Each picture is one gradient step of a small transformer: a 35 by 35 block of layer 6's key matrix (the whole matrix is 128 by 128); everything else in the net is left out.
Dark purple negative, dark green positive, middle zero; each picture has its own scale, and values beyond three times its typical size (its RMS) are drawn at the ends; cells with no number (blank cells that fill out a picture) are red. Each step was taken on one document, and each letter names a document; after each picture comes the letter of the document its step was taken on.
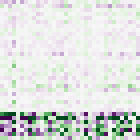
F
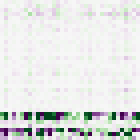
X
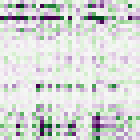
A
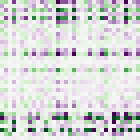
F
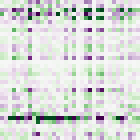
X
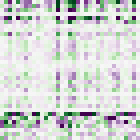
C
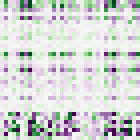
F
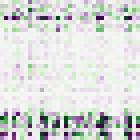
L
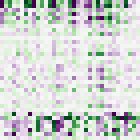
F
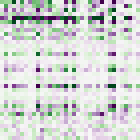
A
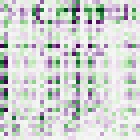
C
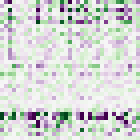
C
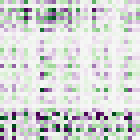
L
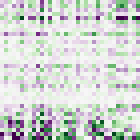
A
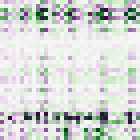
L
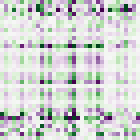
C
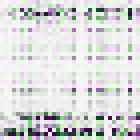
X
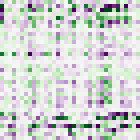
F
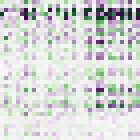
X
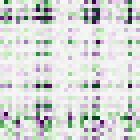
A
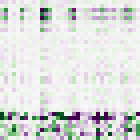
L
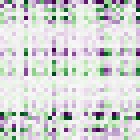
F
